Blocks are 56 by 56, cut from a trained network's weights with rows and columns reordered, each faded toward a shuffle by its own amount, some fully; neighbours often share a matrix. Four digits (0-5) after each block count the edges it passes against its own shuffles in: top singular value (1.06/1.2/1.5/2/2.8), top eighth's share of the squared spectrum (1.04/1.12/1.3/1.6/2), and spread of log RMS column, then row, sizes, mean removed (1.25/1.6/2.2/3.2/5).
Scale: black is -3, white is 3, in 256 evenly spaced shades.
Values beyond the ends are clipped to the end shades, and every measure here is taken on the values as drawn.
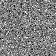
0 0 0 0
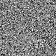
0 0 0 0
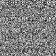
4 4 0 2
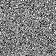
0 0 0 0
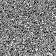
1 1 0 0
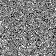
0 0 0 1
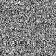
3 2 0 1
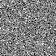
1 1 0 0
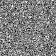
0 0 0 0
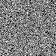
0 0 0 0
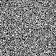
1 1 0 0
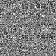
3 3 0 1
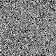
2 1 0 1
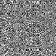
3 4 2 2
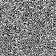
2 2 0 1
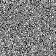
2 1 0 0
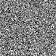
2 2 0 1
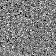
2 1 0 0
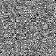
3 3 2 0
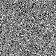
1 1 0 0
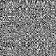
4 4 2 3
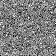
1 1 0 0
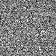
2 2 0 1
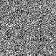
3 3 1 1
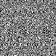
3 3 0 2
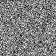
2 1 0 0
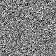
1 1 0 0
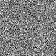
3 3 0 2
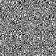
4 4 2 2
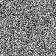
2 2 0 0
